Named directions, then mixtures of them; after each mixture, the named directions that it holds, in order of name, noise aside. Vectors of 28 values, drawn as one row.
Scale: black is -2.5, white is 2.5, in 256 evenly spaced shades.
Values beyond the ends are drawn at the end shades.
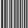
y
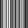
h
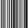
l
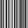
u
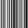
l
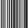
l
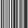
l, u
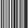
l, u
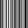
h, u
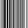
h, u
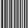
y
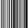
l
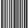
l, y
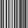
u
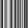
h, y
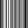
h, u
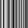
l, y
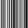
l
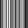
h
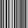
u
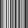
h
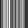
h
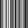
h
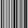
l, u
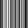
h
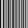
y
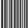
y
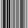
h
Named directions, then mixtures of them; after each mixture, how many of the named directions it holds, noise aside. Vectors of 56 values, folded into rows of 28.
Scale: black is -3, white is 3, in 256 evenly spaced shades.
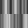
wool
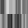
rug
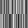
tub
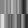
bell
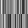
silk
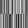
one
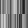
three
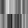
one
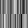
two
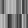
three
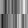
two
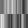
two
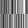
two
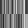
three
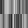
three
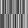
three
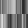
three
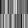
three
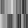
two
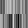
two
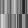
three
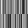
one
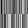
one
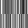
two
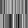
two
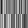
two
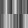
one
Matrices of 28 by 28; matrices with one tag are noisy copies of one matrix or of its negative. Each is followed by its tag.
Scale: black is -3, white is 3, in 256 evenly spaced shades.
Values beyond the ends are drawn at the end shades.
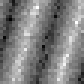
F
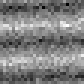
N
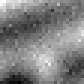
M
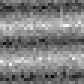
N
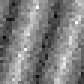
F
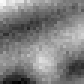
M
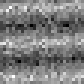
N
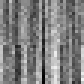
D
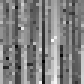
D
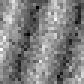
F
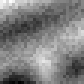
M
